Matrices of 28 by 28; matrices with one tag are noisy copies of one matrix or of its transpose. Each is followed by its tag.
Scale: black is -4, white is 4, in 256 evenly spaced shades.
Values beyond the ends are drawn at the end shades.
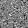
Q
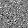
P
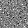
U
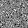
Q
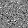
P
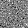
U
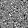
Q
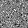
Q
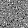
U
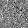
P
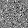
P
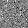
P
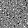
U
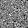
Q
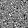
Q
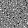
U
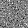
U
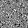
Q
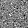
Q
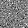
U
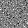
U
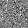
P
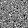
Q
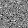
P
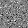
P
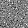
U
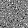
U
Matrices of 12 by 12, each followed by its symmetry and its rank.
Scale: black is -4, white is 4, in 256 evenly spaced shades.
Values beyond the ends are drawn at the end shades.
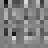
neither, rank two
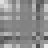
symmetric, rank two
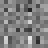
neither, rank two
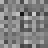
neither, rank two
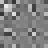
symmetric, rank two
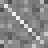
symmetric, full rank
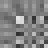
symmetric, rank two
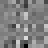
neither, rank two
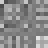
symmetric, rank two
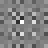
symmetric, rank two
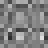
neither, rank two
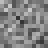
symmetric, full rank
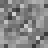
symmetric, full rank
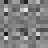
neither, rank two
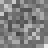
symmetric, full rank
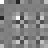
symmetric, rank two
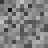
symmetric, full rank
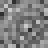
symmetric, full rank
